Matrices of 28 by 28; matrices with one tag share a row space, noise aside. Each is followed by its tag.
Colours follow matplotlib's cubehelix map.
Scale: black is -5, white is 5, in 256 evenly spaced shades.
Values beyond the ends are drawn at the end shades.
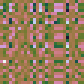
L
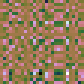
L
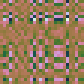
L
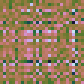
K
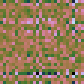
K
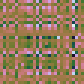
K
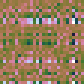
K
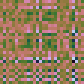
K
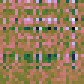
K
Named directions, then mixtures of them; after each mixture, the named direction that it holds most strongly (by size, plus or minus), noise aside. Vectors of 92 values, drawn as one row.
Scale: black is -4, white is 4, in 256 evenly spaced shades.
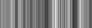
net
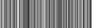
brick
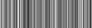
brick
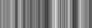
net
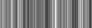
net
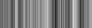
net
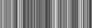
net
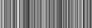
brick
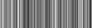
brick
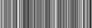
brick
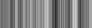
net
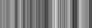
net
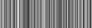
brick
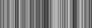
net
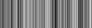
net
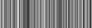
brick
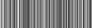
brick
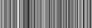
brick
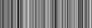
brick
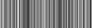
brick
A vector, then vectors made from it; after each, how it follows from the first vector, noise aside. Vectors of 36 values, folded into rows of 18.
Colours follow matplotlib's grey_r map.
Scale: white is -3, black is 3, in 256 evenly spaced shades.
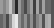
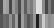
reversed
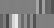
partly zeroed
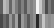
reversed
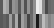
reversed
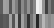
reversed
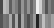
reversed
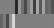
partly zeroed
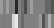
partly zeroed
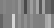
partly zeroed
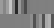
partly zeroed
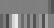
partly zeroed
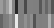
partly zeroed
